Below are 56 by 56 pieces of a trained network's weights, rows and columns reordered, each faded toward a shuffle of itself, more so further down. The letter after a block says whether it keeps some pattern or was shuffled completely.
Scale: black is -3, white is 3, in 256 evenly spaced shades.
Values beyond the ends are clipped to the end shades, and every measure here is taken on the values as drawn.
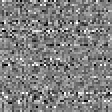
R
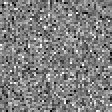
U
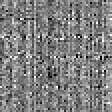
R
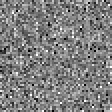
U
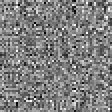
R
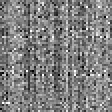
R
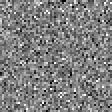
U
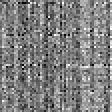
R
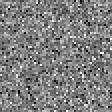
U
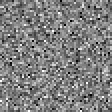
U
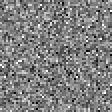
U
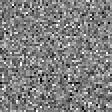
U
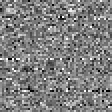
R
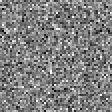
U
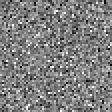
U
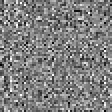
R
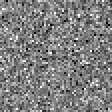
U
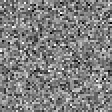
U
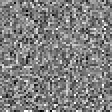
R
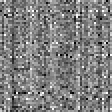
R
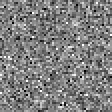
U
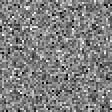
U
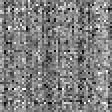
R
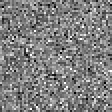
U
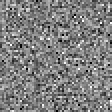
U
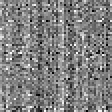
R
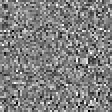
R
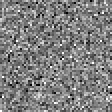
U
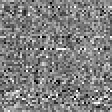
R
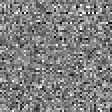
R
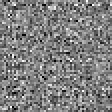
R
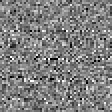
R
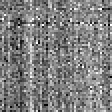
R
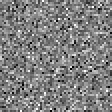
U
